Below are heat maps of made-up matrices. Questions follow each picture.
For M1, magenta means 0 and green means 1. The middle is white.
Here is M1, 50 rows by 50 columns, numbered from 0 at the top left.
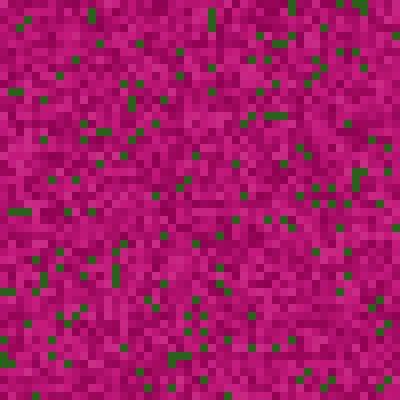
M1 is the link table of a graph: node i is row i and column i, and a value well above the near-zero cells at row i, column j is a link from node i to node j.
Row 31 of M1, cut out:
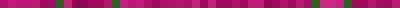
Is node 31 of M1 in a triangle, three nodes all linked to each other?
yes
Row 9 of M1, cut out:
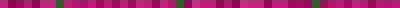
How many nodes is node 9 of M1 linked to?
3
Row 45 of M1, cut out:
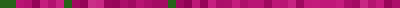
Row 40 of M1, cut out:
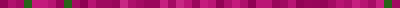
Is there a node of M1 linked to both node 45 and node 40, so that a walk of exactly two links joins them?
yes
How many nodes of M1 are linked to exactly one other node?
1
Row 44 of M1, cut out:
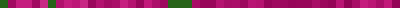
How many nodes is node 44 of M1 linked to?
5
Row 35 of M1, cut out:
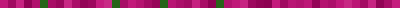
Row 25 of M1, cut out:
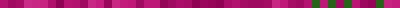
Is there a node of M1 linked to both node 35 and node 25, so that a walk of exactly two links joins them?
no
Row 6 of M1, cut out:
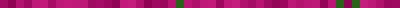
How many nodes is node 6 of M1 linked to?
3
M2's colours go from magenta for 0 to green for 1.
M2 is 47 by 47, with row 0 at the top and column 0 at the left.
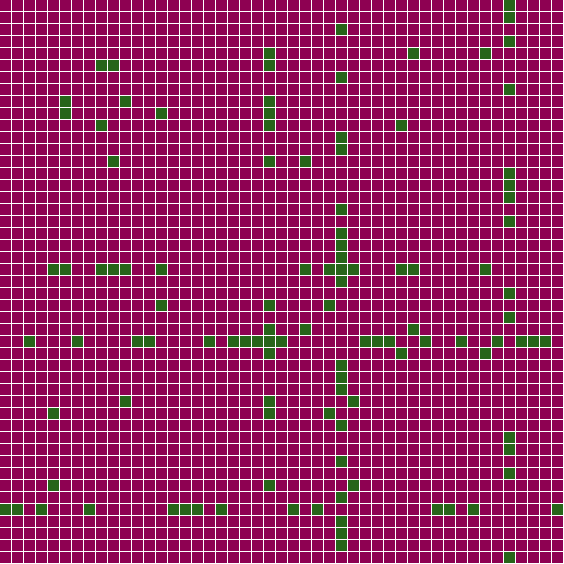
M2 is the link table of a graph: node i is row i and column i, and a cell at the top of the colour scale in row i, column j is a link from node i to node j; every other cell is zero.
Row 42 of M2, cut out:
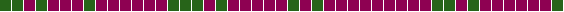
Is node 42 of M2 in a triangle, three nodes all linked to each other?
no
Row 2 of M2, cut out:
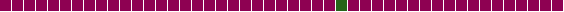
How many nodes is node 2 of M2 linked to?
1
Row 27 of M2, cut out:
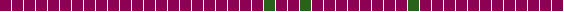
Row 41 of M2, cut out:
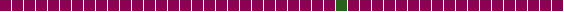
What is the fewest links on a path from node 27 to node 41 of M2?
3
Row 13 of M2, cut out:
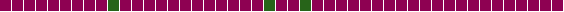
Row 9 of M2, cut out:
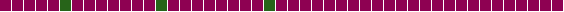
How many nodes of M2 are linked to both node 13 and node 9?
1
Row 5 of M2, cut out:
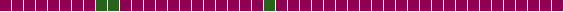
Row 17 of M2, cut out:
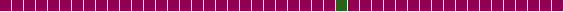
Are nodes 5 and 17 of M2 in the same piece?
yes
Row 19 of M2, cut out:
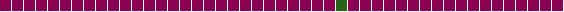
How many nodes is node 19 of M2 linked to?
1
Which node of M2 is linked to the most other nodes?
node 28
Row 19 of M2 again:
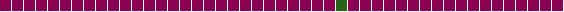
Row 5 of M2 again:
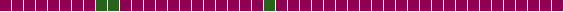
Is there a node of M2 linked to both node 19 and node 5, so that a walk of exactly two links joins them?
no
